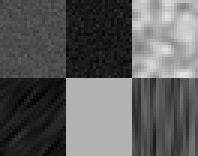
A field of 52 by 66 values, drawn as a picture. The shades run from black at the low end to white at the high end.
It is made of 2 by 3 panels. Panel 1,1: low, fine-grained, faint in contrast. Panel 1,2: very low, fine-grained, faint in contrast. Panel 1,3: high, blotchy. Panel 2,1: very low, slanting up to the right, faint in contrast. Panel 2,2: high, flat. Panel 2,3: low, streaked downward.
